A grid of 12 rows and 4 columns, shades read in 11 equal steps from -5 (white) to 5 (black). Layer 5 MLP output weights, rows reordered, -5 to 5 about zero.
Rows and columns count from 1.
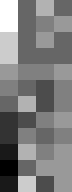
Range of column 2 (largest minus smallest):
5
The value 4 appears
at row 10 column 1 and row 12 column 1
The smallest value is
-5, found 2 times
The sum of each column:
3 1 4 -3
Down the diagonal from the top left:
-5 1 -1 1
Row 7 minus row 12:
-3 1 0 1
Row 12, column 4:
-1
